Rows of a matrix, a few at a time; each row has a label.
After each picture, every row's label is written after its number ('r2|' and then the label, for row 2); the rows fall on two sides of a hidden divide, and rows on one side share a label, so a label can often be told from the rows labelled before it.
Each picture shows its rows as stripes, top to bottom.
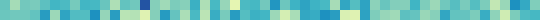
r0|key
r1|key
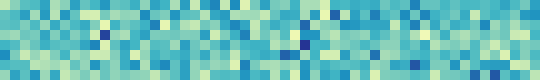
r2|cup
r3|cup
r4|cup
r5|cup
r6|key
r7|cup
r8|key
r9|key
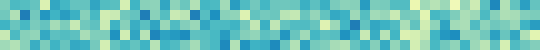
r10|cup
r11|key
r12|cup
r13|cup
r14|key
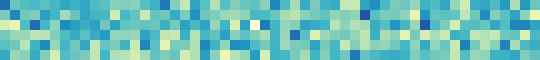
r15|key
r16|key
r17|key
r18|cup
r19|cup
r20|cup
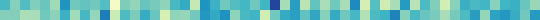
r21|cup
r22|cup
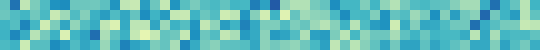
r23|cup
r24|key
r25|key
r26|key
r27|key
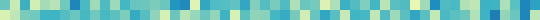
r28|cup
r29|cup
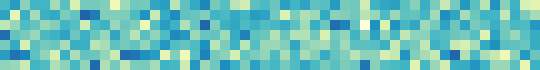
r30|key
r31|key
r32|cup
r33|cup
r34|cup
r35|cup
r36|key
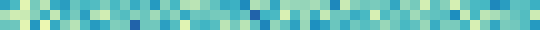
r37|cup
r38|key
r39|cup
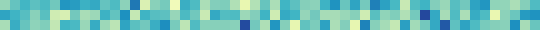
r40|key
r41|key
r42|key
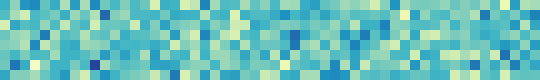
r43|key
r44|cup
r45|key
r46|cup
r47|cup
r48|cup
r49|key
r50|cup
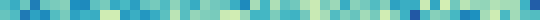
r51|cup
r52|key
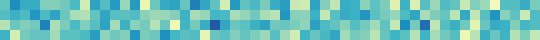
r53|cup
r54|cup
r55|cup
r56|key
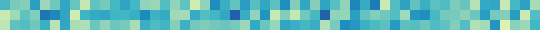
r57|cup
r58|key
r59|cup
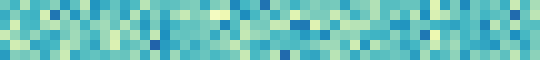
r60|cup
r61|key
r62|key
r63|key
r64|key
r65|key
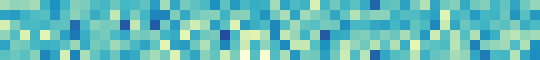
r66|cup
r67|key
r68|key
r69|key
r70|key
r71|key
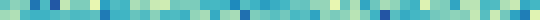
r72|cup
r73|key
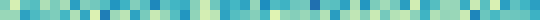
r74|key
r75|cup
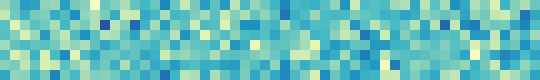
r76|cup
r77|cup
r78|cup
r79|key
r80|cup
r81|cup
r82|cup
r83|cup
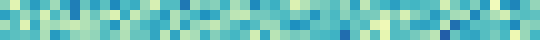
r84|key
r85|key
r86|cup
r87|cup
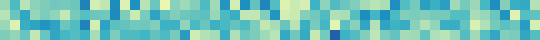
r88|cup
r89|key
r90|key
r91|cup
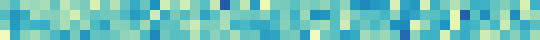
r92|cup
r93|key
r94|cup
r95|cup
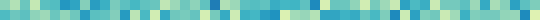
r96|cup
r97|key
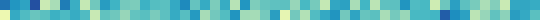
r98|cup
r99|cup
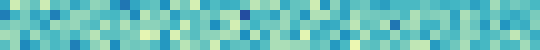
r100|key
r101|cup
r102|key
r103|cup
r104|key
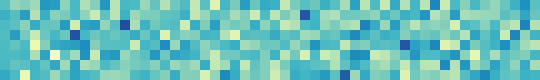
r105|cup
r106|key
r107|key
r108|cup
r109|key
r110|cup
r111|cup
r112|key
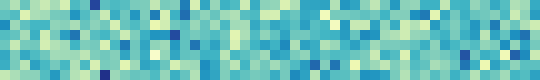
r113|key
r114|cup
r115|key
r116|cup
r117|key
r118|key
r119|cup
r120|cup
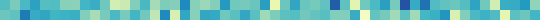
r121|key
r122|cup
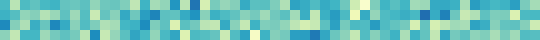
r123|key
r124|key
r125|key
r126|key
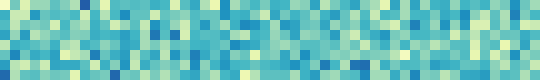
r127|key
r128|key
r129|cup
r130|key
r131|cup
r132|key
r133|key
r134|key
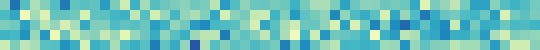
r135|cup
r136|cup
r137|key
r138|key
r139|cup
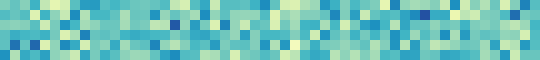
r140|key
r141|cup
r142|cup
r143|key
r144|cup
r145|key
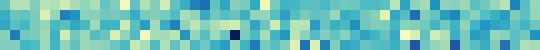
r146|cup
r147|cup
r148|cup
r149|cup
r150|key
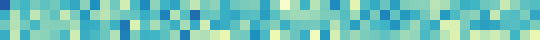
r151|key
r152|key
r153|key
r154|key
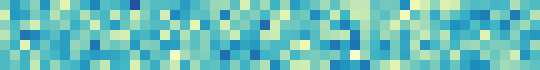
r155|key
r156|key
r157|cup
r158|cup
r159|cup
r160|key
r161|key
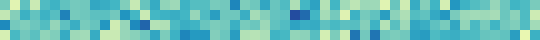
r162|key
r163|cup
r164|cup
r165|cup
